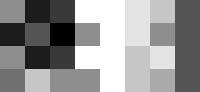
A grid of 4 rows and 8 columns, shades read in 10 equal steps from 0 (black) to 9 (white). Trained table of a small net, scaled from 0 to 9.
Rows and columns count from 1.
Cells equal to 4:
1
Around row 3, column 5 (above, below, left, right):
9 9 9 7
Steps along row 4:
up down same up down down down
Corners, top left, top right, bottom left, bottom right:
5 3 4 3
